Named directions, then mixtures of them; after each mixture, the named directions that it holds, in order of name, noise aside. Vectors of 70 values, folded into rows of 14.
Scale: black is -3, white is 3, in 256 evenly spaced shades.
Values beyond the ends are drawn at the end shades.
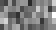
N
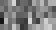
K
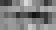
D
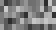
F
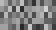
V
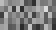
V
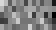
N, V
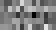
D, V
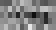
D, V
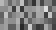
V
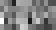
K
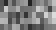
F, N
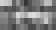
D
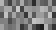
F, V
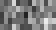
F, K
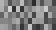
V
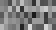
D, V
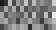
N, V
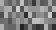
F, V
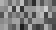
V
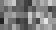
D, K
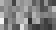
K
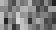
K, N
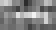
D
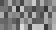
V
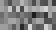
D, V
